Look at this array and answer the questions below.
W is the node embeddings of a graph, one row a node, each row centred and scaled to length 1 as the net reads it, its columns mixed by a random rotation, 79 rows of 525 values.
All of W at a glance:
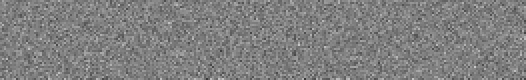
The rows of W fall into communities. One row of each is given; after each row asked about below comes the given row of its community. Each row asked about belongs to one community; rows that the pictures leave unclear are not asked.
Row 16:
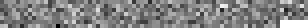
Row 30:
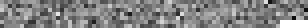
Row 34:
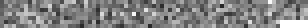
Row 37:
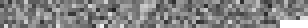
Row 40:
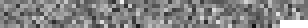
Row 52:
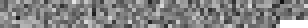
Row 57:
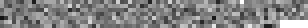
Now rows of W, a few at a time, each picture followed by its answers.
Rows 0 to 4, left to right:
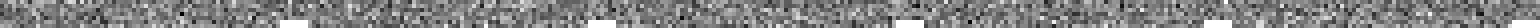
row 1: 30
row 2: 34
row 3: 52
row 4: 52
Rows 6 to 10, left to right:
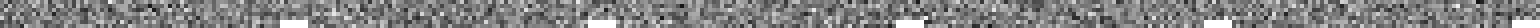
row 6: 16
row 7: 34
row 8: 52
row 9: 37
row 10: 16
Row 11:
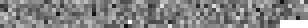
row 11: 52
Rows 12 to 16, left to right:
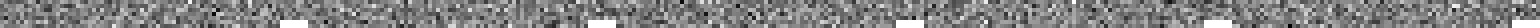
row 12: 37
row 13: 40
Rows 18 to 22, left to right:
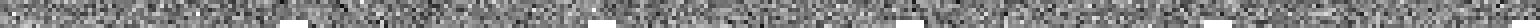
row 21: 57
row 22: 30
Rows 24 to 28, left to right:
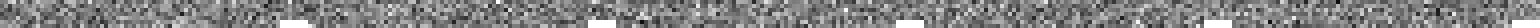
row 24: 30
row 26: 30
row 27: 16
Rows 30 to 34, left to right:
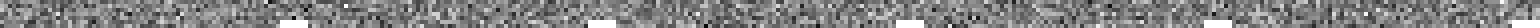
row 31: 37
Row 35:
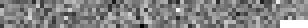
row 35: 37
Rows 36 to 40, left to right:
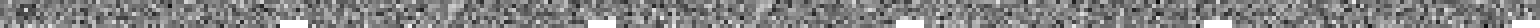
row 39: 52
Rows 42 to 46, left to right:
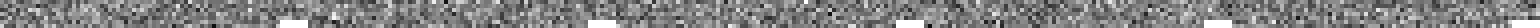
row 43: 30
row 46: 34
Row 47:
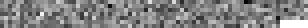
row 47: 16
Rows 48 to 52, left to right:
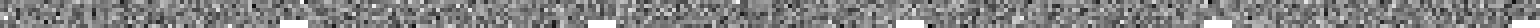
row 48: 52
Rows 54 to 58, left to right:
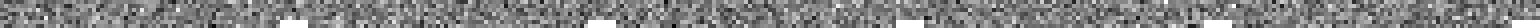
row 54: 37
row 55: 52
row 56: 16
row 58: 57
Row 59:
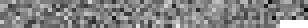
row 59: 30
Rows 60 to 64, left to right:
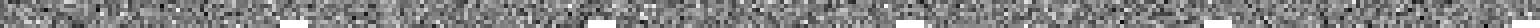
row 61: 52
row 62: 30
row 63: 37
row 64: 40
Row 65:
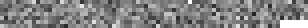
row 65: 37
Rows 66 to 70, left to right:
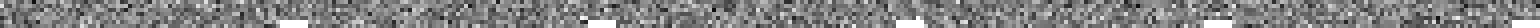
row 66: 57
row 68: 37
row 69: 34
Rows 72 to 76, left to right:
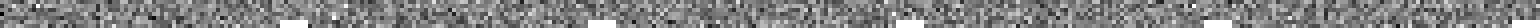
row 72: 37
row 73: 30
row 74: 40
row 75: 30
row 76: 52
